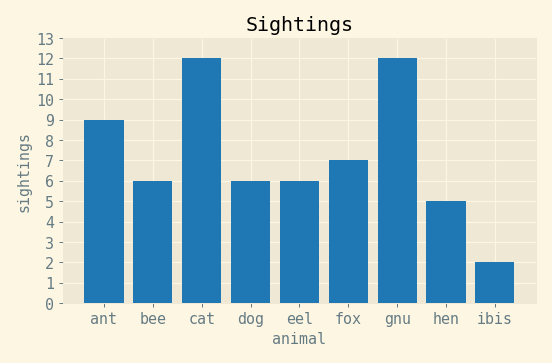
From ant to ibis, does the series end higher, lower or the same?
lower
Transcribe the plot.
Title: Sightings
x-axis: animal, ticks ant bee cat dog eel fox gnu hen ibis
y-axis: sightings, ticks 0 1 2 3 4 5 6 7 8 9 10 11 12 13
Values:
9 6 12 6 6 7 12 5 2
